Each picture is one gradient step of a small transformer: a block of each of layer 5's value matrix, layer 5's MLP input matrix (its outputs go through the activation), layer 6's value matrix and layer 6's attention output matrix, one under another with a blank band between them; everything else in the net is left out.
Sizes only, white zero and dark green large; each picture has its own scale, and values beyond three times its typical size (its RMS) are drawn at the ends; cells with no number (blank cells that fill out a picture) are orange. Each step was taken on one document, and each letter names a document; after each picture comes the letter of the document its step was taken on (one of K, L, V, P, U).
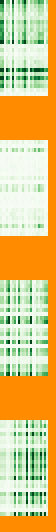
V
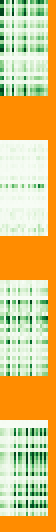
V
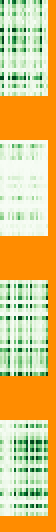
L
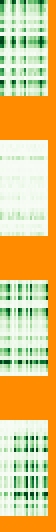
L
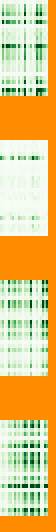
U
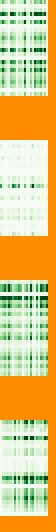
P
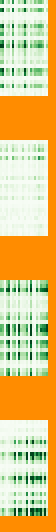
V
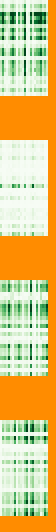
P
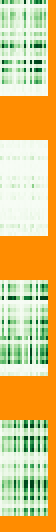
P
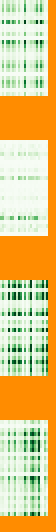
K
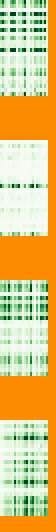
P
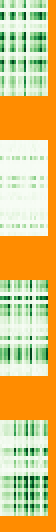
P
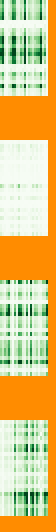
L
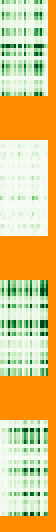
U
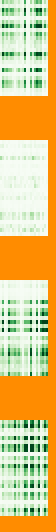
P
